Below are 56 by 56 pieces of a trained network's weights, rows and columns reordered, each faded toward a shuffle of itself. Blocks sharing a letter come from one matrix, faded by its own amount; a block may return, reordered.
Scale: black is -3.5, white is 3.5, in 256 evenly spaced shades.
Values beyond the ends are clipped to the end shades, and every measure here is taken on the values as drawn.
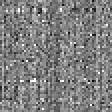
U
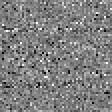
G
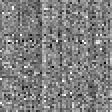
U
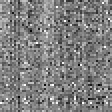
U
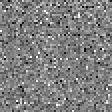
G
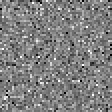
G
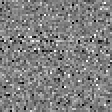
G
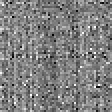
U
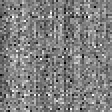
U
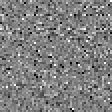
G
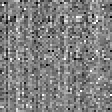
U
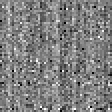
U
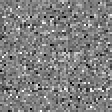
G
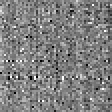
U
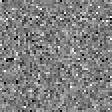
G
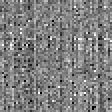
U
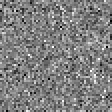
G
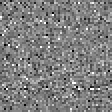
G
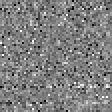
G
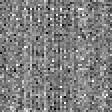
U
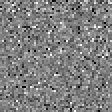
G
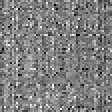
U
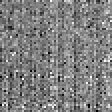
U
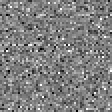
G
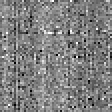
U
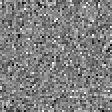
G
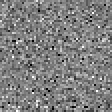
G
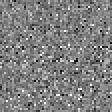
G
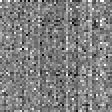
U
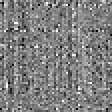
U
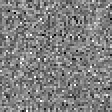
G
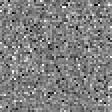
G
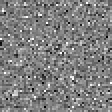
G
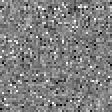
G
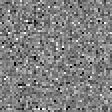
G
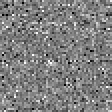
G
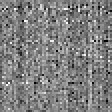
U
